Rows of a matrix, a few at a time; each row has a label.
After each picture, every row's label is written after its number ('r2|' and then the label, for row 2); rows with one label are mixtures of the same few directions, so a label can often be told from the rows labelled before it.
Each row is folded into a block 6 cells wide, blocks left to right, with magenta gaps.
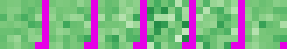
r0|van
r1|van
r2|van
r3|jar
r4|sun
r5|van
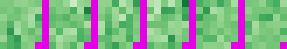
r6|van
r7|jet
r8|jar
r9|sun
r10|sun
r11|jar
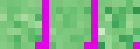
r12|van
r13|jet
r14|jet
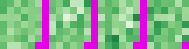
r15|jar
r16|jar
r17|van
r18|jar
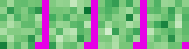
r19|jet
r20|jet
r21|van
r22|jet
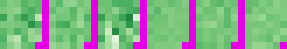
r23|van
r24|jet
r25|van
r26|sun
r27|jet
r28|jar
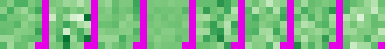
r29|sun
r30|van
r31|sun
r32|jet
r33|jet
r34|jet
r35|jet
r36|jar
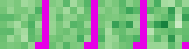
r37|jet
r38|jar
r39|van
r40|jet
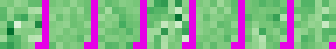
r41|van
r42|jar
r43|sun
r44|van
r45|jar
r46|van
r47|van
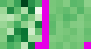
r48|jet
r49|jar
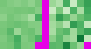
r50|van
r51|jar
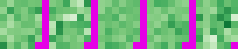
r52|jet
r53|jar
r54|jar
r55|sun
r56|van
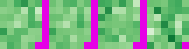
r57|jet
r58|jet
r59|sun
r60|jet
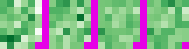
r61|sun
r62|van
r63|jet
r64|jet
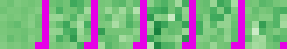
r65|jet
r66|jet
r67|jet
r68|jar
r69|jar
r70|van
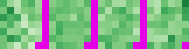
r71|sun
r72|jar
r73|sun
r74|sun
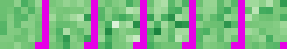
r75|jar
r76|van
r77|van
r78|van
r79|van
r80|sun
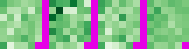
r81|jar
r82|sun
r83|jar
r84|sun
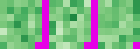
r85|jet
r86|jar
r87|sun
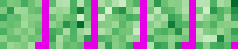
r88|sun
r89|van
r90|sun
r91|sun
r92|sun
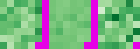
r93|sun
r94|van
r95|jar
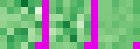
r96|jet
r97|jet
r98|sun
